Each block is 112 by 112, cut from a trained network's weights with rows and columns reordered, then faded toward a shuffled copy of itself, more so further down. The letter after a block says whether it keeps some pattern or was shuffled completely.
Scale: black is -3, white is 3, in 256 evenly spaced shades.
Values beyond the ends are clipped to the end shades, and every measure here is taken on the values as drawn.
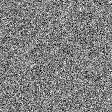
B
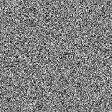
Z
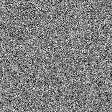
B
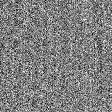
Z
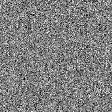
Z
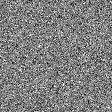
B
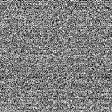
Z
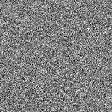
Z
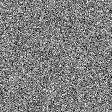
B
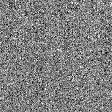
Z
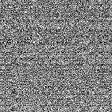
Z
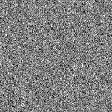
Z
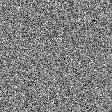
B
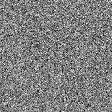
Z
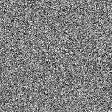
Z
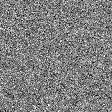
B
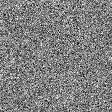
B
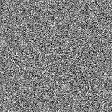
Z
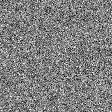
B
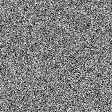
B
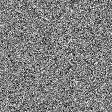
B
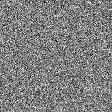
Z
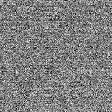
Z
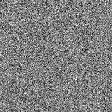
Z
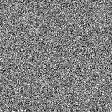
Z
